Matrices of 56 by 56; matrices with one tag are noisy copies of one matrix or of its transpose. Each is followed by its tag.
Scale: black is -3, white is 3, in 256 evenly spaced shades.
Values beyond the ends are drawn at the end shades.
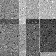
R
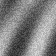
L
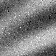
L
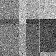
R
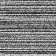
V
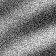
L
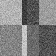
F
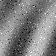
L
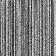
V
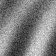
L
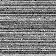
V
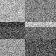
F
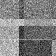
R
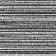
V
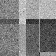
R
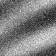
L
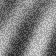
L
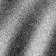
L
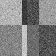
F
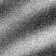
L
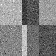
F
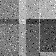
R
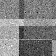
R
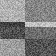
F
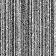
V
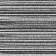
V
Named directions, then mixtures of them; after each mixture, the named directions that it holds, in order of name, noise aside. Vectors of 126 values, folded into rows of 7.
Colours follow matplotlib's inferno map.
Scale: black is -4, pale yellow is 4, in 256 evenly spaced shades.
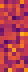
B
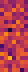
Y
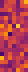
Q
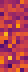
B, Q, Y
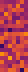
B, Y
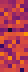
B, Y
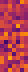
B, Q, Y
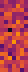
Y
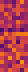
B, Y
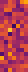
B, Q, Y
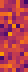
Q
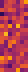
Q, Y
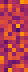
B, Q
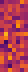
B, Q, Y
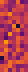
B, Q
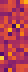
B, Q, Y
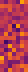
B, Q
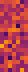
B, Q, Y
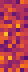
B, Q, Y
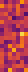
B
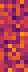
B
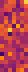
Q, Y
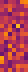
B, Q
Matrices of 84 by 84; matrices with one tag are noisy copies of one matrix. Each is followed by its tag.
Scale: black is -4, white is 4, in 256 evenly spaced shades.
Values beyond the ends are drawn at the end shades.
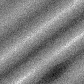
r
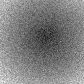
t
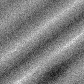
r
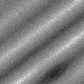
r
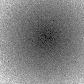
t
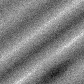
r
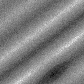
r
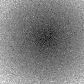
t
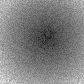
t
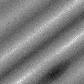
r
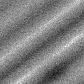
r
